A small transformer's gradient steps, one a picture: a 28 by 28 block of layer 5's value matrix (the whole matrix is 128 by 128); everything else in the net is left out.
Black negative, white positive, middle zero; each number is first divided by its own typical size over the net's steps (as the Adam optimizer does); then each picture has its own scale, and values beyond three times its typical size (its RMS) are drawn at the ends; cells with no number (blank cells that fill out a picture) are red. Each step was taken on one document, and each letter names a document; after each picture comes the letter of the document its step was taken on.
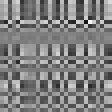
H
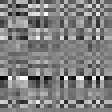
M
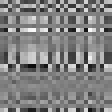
H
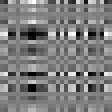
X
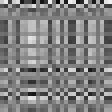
H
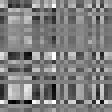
M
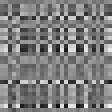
X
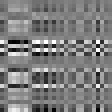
M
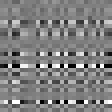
X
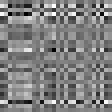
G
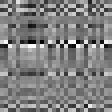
G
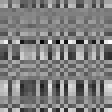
H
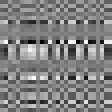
G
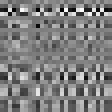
X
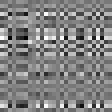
G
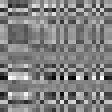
G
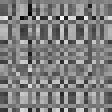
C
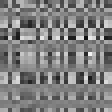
X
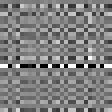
X
